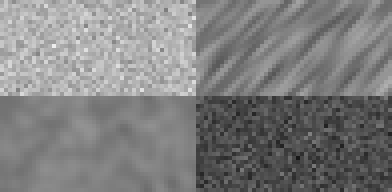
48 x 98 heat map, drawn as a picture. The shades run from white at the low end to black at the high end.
The table splits into 2 rows of 2 panels. Panel 1,1: low, fine-grained. Panel 1,2: middling, slanting up to the right. Panel 2,1: middling, blotchy, faint in contrast. Panel 2,2: high, fine-grained.
